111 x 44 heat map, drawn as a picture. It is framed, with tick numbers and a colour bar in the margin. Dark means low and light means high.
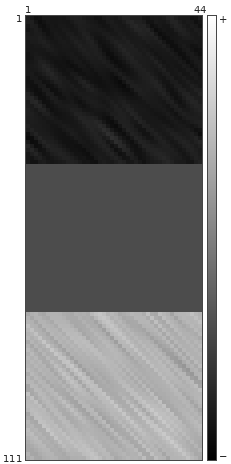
It is made of 3 by 1 panels. Panel 1,1: very low, slanting down to the right, faint in contrast. Panel 2,1: low, flat. Panel 3,1: high, slanting down to the right, faint in contrast.
